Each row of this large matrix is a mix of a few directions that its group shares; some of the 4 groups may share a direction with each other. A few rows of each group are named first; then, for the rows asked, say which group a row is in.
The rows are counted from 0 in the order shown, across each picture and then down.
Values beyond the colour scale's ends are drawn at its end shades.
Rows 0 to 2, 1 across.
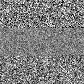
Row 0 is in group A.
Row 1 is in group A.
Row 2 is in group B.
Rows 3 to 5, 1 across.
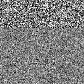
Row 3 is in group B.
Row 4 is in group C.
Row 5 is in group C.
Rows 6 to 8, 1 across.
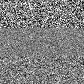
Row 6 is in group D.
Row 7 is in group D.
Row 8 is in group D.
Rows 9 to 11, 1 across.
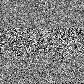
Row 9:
A
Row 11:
A
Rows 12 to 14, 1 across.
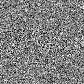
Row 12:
D
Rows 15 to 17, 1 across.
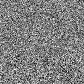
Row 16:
B
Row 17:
B
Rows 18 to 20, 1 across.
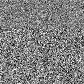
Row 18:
D
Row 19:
C
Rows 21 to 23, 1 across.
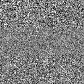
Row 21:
C
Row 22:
A
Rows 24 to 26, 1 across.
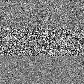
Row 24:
D
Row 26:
D
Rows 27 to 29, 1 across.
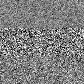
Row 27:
B
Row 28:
D
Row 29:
B
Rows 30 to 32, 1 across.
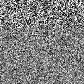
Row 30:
B
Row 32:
B
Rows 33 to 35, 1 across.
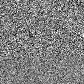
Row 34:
D
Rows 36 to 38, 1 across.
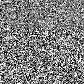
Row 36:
C
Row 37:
C
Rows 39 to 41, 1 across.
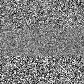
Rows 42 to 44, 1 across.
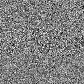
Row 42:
D
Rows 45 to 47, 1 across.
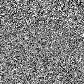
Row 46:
D
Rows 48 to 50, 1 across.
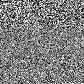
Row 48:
C
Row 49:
C
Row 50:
A
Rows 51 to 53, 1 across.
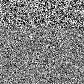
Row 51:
A
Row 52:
D
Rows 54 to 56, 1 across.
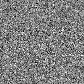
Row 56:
A
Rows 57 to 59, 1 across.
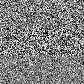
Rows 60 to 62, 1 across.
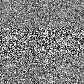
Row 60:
C
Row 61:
A
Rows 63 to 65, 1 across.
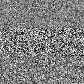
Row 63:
B
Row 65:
A
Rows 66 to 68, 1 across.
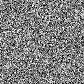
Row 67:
C
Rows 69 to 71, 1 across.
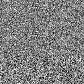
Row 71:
B
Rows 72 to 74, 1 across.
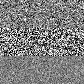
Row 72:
D
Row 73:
B
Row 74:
C
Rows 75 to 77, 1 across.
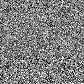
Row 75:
A
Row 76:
B
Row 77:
A
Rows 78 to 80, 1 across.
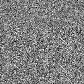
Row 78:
B
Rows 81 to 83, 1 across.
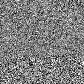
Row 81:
B
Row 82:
B
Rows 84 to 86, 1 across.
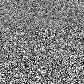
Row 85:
A
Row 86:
D
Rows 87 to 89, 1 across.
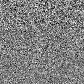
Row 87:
A
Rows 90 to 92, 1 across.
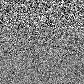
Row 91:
B
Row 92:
C
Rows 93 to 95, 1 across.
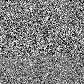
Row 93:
D
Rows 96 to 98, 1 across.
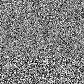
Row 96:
C
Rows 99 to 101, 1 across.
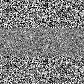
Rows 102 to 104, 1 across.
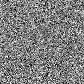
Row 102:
A
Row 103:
B
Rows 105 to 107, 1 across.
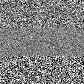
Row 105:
D
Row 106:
D
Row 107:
D
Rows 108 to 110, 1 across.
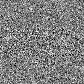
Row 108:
D
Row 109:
A
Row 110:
A
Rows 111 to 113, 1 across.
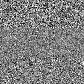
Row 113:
D
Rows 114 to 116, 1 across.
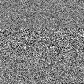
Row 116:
A
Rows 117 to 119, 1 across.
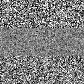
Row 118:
A
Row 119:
B
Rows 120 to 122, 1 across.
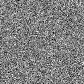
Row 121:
C
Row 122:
D
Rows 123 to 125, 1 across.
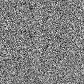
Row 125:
C
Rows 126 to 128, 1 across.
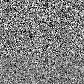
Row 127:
D
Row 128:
A
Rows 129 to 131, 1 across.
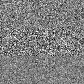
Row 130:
B
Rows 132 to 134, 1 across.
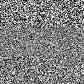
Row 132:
D
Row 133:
D
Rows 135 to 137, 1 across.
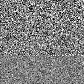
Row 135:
D
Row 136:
A
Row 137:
D
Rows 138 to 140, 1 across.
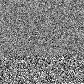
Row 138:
A
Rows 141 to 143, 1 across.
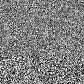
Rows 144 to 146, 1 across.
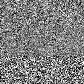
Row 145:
C
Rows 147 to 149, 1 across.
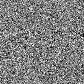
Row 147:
D
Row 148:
D
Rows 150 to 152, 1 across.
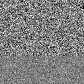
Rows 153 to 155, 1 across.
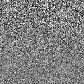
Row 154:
B
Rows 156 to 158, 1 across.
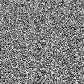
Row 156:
A
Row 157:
D
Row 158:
D
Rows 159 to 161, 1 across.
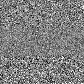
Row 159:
D
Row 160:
C
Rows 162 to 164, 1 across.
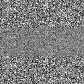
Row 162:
B
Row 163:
C
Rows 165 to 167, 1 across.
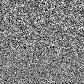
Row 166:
D
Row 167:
A
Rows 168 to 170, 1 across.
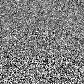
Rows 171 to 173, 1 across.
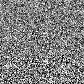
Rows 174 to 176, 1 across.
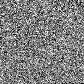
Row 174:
B
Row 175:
C
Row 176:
A
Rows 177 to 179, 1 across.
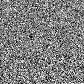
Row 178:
D
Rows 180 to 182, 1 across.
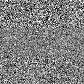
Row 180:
D
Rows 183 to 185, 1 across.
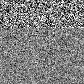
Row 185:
A
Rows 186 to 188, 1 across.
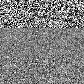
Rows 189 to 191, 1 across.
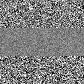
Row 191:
D
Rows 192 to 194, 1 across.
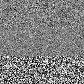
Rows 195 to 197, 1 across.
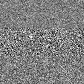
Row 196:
D
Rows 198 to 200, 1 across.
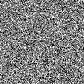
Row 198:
D
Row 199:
D
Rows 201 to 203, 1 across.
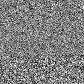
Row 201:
D
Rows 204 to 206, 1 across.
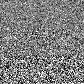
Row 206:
A
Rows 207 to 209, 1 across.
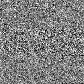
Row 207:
C
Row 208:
A
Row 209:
A
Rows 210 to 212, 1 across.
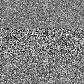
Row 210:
B
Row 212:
B
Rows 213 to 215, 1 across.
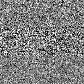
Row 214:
C
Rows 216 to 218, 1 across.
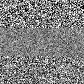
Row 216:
D
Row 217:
B
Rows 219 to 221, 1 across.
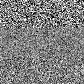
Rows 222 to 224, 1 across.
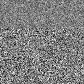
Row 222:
A
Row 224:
C
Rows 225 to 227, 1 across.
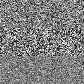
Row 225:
D
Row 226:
B
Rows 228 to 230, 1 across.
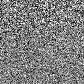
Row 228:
A
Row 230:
D
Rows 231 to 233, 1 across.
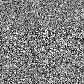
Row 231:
C
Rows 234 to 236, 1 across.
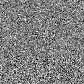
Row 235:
A
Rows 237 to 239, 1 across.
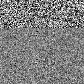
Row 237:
B
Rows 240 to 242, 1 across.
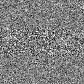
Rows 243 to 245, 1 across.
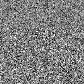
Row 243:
B
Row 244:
A
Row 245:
B
